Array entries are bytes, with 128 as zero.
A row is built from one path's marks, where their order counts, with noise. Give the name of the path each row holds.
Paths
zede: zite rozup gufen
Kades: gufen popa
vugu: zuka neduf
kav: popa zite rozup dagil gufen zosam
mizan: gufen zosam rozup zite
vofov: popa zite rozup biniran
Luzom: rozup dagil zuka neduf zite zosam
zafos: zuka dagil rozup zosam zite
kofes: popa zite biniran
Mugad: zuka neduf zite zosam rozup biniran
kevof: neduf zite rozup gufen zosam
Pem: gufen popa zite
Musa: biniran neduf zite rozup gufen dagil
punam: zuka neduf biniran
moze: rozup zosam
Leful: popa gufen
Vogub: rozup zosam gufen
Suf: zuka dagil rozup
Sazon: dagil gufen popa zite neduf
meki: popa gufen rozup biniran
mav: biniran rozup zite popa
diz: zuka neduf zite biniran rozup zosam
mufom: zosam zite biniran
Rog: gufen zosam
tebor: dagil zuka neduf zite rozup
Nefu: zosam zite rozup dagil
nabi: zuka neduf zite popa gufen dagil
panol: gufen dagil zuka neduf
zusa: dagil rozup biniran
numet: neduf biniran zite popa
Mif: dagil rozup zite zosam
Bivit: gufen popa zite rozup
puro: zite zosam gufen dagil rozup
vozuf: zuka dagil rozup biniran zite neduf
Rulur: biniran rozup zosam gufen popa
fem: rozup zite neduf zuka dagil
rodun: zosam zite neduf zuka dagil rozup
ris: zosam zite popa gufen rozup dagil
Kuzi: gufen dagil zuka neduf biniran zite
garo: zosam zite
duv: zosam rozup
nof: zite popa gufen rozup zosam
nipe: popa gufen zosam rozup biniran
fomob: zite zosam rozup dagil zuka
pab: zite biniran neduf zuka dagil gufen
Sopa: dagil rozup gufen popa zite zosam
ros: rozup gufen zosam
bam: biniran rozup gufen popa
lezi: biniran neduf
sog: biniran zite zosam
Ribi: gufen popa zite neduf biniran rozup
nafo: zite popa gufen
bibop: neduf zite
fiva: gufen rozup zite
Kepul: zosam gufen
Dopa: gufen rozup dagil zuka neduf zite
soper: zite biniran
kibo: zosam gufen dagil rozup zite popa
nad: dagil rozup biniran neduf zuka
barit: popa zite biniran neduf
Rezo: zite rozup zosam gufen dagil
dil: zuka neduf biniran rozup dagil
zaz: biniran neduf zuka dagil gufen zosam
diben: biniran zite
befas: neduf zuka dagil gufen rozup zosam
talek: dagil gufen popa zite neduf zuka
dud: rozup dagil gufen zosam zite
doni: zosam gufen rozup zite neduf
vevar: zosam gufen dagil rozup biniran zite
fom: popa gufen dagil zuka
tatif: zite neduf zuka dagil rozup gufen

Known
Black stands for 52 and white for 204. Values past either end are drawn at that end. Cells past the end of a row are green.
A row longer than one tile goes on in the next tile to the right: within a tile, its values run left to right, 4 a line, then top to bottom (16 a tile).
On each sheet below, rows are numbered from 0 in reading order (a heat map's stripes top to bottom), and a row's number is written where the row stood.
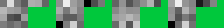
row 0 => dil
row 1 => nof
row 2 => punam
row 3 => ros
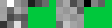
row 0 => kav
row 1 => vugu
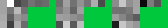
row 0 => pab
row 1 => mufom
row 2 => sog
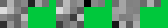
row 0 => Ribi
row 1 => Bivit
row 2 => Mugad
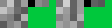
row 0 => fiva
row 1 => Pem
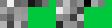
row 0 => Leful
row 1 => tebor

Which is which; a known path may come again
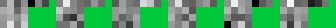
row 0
barit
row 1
Nefu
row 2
zusa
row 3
fem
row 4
nof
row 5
Leful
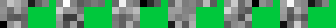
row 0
moze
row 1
ris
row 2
Rulur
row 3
Mugad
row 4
fiva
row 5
ros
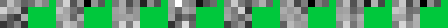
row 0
Suf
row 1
Dopa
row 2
lezi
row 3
kav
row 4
fomob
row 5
vugu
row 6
Kuzi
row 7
vozuf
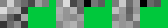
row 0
rodun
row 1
panol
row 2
Pem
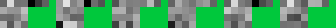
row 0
Kades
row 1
Luzom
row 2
vofov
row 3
nipe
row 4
bam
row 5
dil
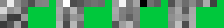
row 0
puro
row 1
pab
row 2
dud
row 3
kofes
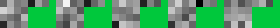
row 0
Ribi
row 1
zede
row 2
sog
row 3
mizan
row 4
punam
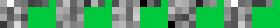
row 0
zaz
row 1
vevar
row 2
numet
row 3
duv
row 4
Kepul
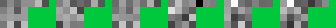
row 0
soper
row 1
nad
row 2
mufom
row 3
Bivit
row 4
Rezo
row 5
tatif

